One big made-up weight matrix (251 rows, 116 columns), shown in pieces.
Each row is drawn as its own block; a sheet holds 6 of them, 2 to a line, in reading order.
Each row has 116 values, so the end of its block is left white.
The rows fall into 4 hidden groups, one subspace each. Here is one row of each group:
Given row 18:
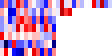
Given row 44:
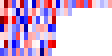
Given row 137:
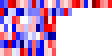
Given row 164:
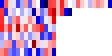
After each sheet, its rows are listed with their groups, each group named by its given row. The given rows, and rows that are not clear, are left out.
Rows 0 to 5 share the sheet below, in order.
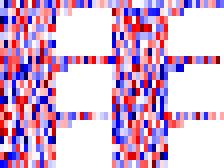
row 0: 44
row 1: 164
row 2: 137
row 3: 164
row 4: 44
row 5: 44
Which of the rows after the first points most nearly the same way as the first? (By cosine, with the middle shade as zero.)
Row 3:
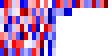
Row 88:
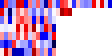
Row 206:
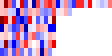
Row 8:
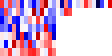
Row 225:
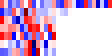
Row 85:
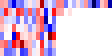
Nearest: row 88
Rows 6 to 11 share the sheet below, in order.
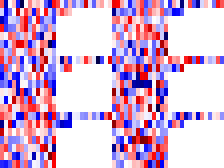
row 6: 44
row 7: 18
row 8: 164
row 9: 164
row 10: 18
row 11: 164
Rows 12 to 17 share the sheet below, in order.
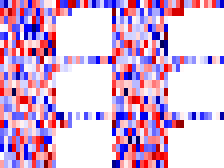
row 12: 18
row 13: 18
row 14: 137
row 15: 137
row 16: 164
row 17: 164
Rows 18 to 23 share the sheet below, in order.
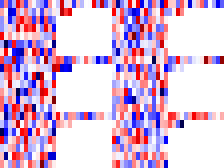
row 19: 164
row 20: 18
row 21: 137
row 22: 44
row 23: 164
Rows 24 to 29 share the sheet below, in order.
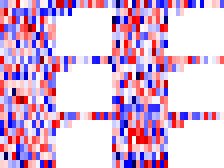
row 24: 164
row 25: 44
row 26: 137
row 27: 44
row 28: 18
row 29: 18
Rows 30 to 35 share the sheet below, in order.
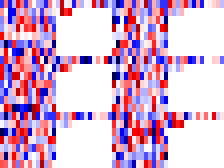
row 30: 18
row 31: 44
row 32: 18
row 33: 44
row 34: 44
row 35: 18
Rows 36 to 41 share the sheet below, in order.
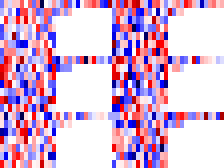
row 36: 137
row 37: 44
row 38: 44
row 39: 44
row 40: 44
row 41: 137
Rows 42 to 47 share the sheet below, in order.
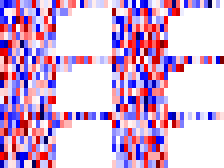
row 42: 44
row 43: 164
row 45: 164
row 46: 137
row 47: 164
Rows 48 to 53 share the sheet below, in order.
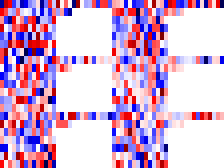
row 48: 164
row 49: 137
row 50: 44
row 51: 137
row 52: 18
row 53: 137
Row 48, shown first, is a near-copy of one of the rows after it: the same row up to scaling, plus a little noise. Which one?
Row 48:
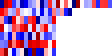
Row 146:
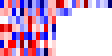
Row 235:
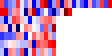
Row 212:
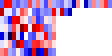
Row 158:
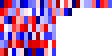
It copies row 158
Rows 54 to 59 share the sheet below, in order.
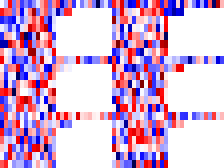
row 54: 164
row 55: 18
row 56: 137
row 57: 164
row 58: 164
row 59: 18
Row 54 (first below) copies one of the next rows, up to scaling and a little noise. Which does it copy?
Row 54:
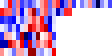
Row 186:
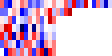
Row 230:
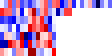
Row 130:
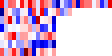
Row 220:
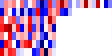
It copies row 230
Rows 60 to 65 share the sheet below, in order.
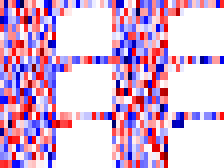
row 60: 44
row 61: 164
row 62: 164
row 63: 137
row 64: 18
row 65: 18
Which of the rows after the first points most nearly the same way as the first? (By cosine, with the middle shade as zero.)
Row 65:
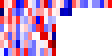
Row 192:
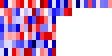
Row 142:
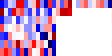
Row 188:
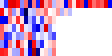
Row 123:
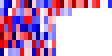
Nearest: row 192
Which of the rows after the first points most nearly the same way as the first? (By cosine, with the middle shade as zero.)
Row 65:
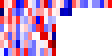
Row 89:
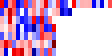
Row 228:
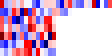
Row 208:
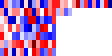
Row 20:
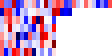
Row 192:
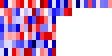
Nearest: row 20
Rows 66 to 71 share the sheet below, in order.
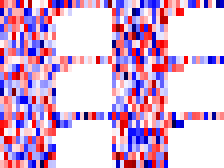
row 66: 164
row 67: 164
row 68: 137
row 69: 164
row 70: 44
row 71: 18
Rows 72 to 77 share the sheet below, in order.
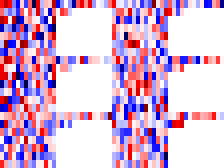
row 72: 44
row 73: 137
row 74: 44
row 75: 18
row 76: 164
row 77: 18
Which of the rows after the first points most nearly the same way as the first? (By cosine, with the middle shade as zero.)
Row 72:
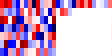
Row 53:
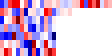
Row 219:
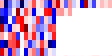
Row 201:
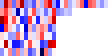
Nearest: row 201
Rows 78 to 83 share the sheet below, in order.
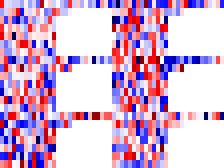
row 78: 137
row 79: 44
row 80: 137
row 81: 164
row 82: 137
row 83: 137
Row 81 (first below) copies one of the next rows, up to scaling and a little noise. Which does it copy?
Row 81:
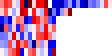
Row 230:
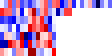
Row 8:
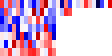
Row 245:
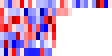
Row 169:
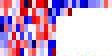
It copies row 169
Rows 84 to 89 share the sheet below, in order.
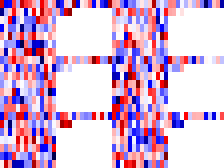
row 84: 164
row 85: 137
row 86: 137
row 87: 44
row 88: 18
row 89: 18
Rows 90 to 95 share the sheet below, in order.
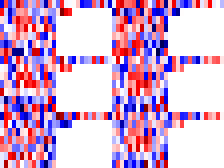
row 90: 18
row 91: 164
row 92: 18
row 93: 18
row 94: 164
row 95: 18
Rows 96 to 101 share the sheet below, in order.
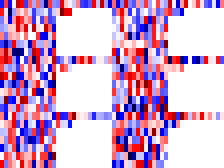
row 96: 18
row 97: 18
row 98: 44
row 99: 18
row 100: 18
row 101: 164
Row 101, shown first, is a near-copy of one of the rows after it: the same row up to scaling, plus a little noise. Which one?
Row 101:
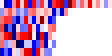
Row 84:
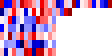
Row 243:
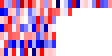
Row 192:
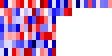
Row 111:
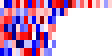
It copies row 111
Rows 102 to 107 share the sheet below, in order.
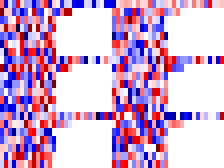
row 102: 164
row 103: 137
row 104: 164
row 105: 18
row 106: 164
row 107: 164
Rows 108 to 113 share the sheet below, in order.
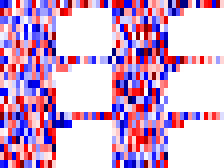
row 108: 18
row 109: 18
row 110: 18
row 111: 164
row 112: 18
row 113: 18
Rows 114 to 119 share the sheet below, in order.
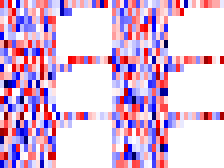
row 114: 18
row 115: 18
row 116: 164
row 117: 137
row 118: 44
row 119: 137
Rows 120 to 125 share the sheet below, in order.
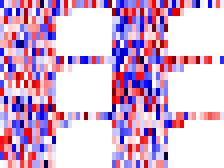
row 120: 137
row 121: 164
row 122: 18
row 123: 164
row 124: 164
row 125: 18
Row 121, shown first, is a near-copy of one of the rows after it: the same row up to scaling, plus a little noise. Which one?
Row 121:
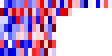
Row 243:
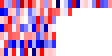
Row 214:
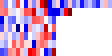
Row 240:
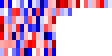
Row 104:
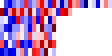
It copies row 104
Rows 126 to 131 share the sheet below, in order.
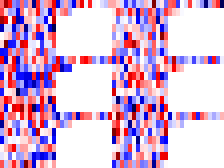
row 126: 44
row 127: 137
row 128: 18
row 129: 18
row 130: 164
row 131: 44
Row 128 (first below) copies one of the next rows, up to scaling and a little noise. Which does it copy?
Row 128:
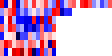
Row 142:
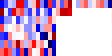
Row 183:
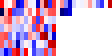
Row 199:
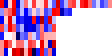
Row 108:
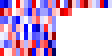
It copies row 199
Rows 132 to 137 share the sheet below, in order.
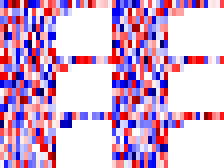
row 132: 137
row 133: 44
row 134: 44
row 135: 44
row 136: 18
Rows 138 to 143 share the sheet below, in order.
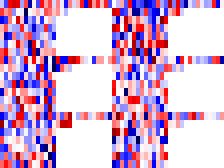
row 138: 137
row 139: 164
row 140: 18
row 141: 137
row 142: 18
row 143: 44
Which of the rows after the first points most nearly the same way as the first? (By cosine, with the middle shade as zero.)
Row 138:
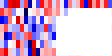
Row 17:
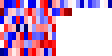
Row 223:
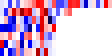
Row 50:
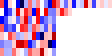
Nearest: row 17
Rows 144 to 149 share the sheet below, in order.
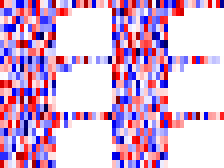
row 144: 44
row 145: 18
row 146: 164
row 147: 44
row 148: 137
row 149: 44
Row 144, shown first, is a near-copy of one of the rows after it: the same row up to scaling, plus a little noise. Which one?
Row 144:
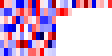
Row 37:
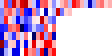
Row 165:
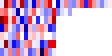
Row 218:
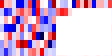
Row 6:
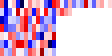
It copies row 218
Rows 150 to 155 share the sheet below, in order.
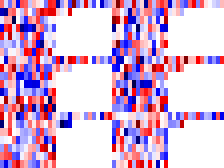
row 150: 164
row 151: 44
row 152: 18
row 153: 164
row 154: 18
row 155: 164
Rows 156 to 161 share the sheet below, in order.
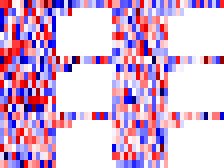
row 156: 164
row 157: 137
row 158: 164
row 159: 137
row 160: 18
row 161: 137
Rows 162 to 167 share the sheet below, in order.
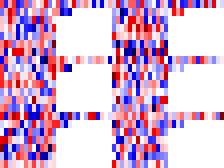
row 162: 18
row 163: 18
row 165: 44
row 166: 137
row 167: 164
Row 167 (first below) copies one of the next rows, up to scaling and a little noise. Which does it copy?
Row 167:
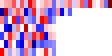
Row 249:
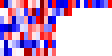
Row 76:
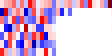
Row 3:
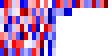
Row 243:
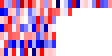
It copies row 76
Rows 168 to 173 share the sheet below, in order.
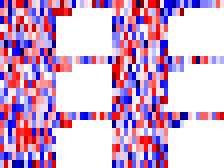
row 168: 18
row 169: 164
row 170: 18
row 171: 44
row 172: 18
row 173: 18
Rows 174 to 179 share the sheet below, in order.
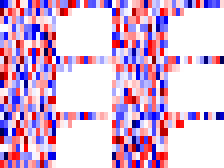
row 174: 18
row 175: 137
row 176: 44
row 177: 137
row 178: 44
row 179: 164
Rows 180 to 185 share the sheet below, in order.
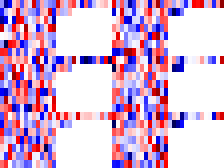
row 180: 44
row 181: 18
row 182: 18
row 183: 18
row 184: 164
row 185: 18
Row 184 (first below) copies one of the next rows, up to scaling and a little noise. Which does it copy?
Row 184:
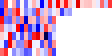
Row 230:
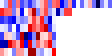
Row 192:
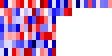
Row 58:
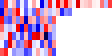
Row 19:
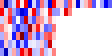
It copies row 58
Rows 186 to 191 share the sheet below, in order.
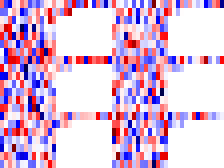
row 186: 164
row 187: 137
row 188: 137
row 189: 137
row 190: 137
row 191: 44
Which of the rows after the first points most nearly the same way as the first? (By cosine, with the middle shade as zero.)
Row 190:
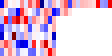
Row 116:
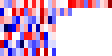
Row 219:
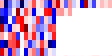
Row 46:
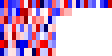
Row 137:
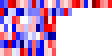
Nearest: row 46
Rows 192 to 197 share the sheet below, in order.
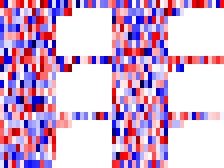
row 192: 164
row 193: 18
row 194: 164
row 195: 164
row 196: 164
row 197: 44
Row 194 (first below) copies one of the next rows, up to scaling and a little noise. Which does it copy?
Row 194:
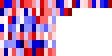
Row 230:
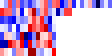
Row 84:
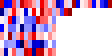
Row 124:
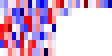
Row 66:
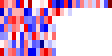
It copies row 84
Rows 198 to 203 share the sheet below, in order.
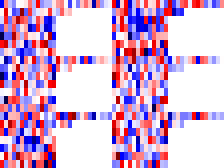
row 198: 137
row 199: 18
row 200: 44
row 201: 44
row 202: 18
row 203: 44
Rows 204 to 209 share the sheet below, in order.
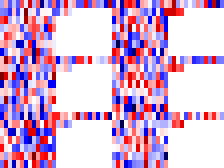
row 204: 137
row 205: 18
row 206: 44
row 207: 18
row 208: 164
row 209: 18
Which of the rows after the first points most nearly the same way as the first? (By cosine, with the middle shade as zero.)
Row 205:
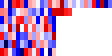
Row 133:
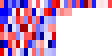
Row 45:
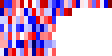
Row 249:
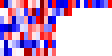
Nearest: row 133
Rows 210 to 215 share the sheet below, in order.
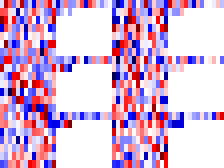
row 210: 44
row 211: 44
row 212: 164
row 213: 44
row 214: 164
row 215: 18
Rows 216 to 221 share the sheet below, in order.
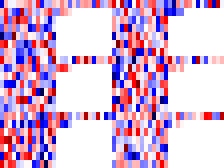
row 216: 137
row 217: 18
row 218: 44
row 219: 44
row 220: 164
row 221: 137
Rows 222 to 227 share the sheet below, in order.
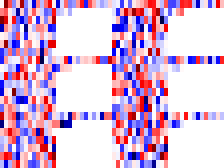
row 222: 44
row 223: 164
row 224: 137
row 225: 137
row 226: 18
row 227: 44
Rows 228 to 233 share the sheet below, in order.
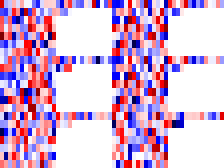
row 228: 137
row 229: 44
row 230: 164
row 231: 44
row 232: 44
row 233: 18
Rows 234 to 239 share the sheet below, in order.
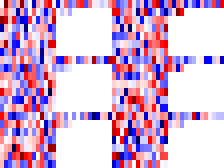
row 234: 44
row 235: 164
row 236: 137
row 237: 137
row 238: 137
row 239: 44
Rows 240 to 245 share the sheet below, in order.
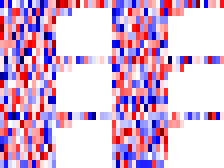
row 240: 164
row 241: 44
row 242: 44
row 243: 164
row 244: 137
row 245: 164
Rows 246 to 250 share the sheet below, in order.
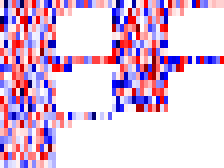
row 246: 44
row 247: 44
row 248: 164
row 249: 164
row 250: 137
